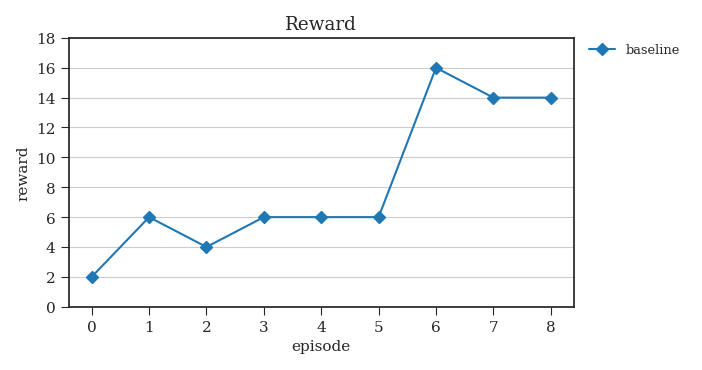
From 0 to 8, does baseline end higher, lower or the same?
higher
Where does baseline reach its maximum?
6
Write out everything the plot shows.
Title: Reward
x-axis: episode, ticks 0 1 2 3 4 5 6 7 8
y-axis: reward, ticks 0 2 4 6 8 10 12 14 16 18
Legend: baseline
Values:
baseline: 2 6 4 6 6 6 16 14 14
